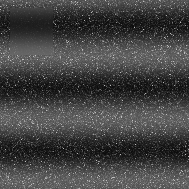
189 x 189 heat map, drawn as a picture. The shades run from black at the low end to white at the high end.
Stripes: horizontal, repeating 3 times. Odd patch: calmer, in the top left. Odd rows or columns: none. Calmest part: top left.
